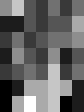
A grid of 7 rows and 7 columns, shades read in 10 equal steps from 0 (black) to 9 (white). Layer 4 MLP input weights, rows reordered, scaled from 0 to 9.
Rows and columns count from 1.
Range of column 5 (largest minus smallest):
4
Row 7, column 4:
6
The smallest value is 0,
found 3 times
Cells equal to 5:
4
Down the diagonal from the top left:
5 1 2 2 7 6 1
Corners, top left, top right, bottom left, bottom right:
5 4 0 1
